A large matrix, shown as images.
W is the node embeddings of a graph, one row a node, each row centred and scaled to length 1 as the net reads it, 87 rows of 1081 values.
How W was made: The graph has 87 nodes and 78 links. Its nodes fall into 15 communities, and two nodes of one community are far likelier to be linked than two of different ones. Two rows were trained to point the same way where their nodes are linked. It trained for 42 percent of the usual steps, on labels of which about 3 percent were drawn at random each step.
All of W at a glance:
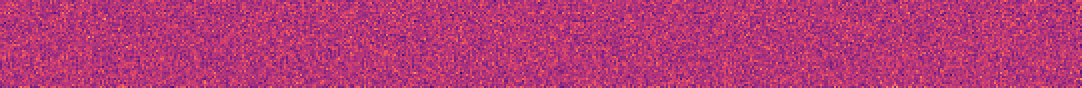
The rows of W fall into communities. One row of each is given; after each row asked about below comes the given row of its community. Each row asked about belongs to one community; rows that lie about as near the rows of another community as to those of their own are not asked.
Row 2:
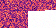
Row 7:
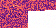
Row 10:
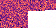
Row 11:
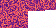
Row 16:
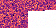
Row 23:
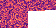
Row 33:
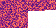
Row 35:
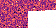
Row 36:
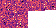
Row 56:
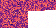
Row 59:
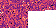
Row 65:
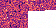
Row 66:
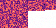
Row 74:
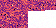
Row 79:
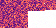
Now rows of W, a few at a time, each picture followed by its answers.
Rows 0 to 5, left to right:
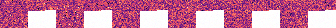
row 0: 2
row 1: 16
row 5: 7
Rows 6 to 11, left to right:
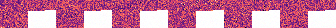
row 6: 56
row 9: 79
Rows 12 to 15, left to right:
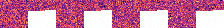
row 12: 59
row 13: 59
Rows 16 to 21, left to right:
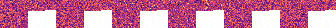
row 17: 2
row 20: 74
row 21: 74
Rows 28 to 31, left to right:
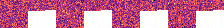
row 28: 16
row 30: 66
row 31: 33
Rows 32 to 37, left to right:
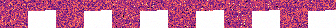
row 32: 23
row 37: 11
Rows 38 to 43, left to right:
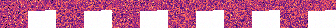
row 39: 74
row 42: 74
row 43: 79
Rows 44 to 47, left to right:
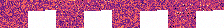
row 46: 11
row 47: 2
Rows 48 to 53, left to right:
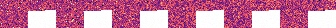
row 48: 10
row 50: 16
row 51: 56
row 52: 79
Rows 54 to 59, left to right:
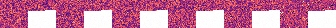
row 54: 16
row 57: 59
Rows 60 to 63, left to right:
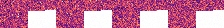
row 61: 36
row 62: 65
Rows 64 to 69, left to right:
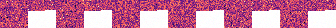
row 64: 65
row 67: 36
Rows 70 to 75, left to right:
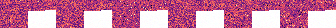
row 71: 10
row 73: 10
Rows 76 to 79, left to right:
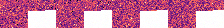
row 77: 36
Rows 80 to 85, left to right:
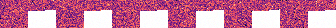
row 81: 7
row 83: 33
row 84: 10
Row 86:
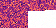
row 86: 65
